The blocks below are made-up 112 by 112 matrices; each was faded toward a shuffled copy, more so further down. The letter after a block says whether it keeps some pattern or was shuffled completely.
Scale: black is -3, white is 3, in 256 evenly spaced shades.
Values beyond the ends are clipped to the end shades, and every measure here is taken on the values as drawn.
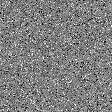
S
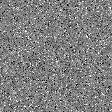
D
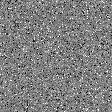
S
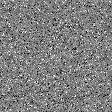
S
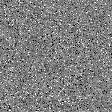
D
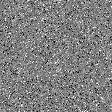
S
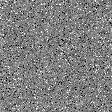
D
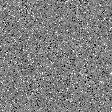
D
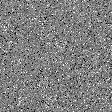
S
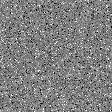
S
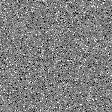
D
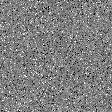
D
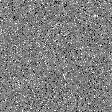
D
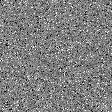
S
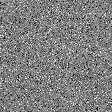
S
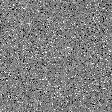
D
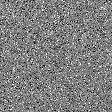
S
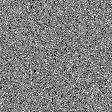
S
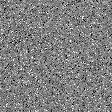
S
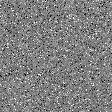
S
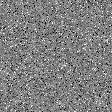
D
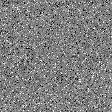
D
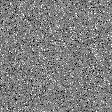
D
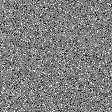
S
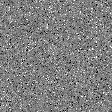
D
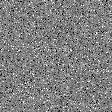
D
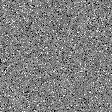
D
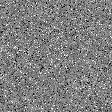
S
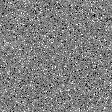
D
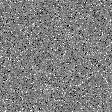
S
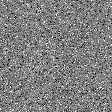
S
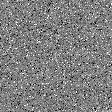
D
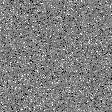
S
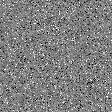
S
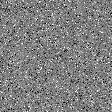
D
